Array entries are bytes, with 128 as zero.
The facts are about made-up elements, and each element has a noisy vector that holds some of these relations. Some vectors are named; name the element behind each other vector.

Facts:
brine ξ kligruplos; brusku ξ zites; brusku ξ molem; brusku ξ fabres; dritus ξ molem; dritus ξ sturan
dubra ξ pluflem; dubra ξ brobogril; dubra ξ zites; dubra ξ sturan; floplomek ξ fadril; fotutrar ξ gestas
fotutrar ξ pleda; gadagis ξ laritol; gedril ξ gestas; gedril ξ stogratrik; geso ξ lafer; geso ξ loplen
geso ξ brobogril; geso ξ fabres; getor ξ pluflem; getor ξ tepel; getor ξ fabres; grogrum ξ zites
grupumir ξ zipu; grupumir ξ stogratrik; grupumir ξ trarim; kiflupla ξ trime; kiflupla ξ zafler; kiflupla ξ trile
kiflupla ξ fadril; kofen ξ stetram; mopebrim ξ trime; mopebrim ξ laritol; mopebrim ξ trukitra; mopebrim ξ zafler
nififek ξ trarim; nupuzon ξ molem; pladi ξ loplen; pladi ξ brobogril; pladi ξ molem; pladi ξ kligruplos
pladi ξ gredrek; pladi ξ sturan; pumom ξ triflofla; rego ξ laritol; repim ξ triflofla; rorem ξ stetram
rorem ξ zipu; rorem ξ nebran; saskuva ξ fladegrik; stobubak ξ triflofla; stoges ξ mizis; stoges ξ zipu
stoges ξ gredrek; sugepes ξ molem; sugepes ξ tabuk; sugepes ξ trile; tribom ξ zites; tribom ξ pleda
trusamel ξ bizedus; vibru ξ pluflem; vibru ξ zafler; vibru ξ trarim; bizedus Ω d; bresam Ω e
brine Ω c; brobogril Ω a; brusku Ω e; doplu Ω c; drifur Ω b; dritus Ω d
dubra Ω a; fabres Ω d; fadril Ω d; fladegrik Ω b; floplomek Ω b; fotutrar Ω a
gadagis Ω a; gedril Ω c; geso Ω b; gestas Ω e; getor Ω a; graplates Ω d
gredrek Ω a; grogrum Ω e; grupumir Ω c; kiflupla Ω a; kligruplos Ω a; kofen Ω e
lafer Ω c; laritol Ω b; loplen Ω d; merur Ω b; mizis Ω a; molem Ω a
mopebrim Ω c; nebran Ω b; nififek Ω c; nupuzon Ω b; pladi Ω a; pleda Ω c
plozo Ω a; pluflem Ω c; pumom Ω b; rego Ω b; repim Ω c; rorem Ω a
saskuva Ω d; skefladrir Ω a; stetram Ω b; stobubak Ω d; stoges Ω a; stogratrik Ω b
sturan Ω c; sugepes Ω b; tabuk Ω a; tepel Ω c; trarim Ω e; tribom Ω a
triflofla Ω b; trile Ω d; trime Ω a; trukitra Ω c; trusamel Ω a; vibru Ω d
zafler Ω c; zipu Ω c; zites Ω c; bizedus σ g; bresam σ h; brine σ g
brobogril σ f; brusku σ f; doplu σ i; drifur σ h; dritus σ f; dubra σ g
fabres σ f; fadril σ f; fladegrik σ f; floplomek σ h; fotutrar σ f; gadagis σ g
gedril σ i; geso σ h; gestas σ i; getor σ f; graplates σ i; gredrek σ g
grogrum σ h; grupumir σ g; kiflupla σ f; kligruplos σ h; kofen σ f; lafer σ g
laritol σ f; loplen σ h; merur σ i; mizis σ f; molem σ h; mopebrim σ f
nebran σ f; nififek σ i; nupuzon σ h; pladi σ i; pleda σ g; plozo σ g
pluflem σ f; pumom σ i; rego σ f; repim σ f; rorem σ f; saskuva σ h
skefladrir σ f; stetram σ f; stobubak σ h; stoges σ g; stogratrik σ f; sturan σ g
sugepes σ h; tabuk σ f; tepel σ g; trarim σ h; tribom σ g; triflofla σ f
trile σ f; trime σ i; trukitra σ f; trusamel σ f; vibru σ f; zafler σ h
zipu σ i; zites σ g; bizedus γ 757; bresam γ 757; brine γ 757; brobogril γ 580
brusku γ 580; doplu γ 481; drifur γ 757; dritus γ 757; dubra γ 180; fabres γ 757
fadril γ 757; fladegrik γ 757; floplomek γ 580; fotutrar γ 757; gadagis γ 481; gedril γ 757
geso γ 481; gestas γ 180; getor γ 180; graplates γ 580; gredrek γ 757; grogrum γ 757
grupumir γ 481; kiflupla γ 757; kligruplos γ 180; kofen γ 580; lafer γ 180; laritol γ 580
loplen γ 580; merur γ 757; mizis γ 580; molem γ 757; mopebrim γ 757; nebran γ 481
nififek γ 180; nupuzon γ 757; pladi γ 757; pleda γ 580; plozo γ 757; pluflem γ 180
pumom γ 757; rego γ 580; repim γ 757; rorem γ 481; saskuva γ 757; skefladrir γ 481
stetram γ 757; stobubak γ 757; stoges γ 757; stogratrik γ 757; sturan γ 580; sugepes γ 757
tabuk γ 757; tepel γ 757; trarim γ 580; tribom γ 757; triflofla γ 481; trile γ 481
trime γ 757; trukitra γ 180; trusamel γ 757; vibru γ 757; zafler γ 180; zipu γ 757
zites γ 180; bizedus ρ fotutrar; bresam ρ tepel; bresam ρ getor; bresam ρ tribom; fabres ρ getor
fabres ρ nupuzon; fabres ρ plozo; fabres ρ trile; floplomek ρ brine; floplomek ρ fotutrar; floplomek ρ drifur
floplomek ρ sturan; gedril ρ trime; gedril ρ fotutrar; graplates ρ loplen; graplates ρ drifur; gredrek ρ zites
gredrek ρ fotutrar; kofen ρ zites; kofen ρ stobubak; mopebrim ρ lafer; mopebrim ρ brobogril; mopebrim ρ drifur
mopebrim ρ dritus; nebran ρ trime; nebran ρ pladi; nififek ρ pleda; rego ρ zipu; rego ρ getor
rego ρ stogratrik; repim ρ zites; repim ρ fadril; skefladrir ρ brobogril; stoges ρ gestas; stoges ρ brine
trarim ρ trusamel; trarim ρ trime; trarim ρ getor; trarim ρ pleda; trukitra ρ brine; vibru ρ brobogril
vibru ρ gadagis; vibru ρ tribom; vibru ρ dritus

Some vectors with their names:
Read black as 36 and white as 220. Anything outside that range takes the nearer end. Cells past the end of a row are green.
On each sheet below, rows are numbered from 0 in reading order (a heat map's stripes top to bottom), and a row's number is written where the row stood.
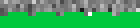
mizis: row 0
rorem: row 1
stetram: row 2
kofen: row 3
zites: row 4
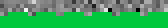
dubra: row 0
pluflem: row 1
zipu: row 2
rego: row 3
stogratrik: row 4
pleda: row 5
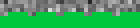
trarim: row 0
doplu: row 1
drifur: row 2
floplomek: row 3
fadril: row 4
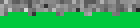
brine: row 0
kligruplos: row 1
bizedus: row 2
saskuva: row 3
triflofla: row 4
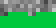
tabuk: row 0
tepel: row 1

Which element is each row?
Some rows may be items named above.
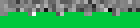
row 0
zipu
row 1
dritus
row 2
gestas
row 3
rego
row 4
fabres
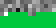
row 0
dritus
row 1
sturan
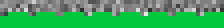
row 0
gredrek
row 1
kiflupla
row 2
triflofla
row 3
gestas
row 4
brine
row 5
brusku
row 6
gadagis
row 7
trile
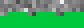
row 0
grupumir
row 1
trime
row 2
trukitra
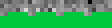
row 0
pladi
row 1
tribom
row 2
gedril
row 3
sugepes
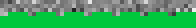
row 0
stobubak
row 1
mopebrim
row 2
vibru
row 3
repim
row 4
fadril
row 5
pluflem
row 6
gredrek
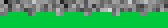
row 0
merur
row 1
brobogril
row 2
pumom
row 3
gadagis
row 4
fadril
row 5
getor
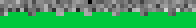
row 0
trile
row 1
nebran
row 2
grogrum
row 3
nupuzon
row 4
nififek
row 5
molem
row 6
plozo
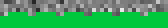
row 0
graplates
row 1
geso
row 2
bresam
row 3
stoges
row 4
stoges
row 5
loplen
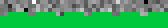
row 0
laritol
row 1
fotutrar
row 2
zafler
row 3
gadagis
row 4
trusamel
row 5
nupuzon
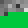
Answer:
molem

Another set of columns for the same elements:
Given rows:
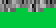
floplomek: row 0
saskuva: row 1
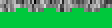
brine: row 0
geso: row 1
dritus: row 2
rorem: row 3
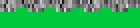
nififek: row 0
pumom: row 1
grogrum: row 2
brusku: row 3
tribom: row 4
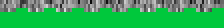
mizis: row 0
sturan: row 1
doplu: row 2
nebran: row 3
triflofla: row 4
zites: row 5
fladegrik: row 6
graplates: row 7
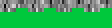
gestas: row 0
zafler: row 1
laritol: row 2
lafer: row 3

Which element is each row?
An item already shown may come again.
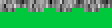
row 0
stoges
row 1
trukitra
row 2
getor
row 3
gredrek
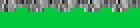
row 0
vibru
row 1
laritol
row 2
triflofla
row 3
brusku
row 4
brusku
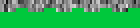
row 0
loplen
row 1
trusamel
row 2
brine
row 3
grupumir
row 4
trime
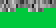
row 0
kofen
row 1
gedril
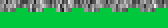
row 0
rorem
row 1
trile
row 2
stobubak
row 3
drifur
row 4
fotutrar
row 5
plozo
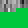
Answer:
pluflem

